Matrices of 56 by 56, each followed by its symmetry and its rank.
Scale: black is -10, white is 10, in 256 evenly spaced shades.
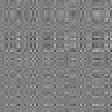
neither, rank two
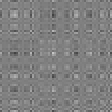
symmetric, rank two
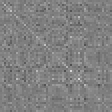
symmetric, rank five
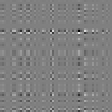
neither, rank one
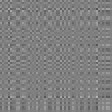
symmetric, rank two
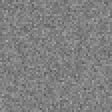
neither, full rank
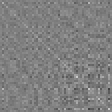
symmetric, rank five
